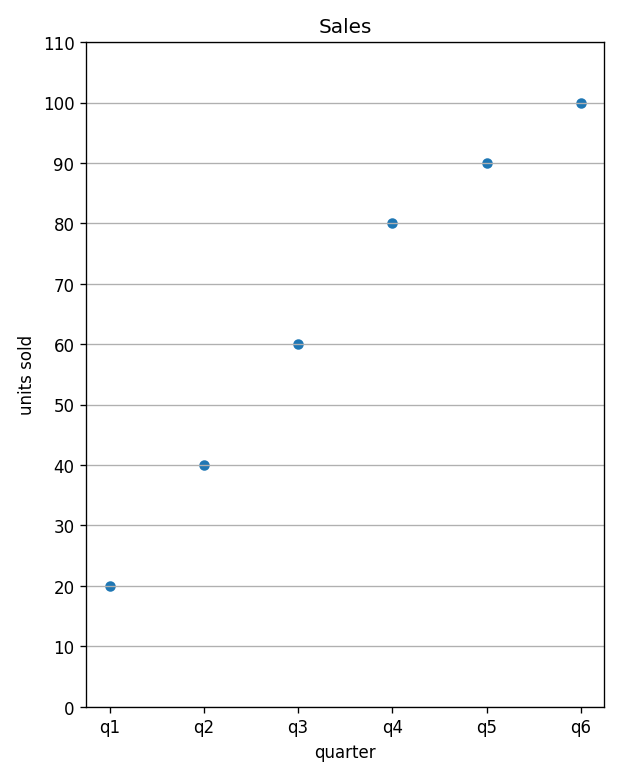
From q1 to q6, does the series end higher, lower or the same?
higher
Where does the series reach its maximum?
q6
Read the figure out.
Title: Sales
x-axis: quarter, ticks q1 q2 q3 q4 q5 q6
y-axis: units sold, ticks 0 10 20 30 40 50 60 70 80 90 100 110
Values:
20 40 60 80 90 100
